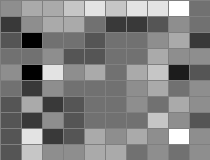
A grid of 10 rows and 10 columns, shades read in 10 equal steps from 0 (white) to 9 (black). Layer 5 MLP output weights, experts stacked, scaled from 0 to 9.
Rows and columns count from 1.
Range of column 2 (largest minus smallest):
8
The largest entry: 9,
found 2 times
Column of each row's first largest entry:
10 1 2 4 2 2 3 2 3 1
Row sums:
22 51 55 47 45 47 48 50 38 40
